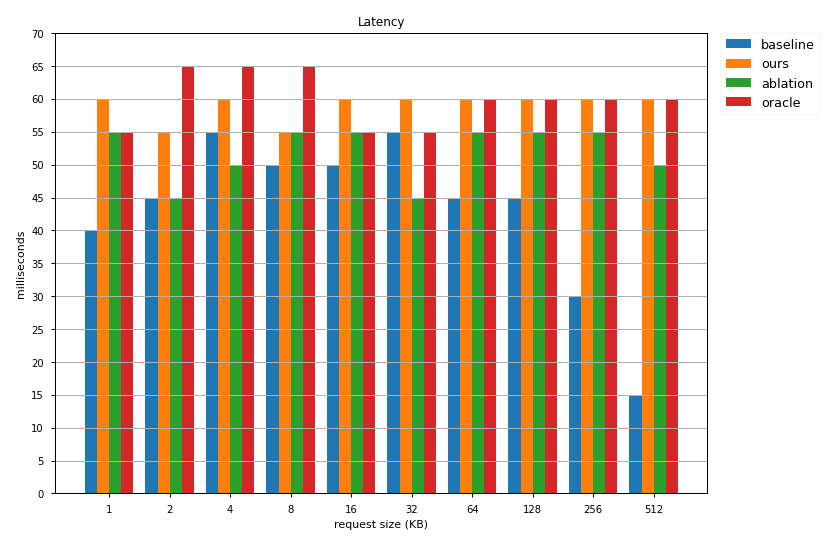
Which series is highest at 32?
ours
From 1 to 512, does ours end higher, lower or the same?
the same
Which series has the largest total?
oracle
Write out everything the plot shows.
Title: Latency
x-axis: request size (KB), ticks 1 2 4 8 16 32 64 128 256 512
y-axis: milliseconds, ticks 0 5 10 15 20 25 30 35 40 45 50 55 60 65 70
Legend: baseline, ours, ablation, oracle
Values:
baseline: 40 45 55 50 50 55 45 45 30 15
ours: 60 55 60 55 60 60 60 60 60 60
ablation: 55 45 50 55 55 45 55 55 55 50
oracle: 55 65 65 65 55 55 60 60 60 60
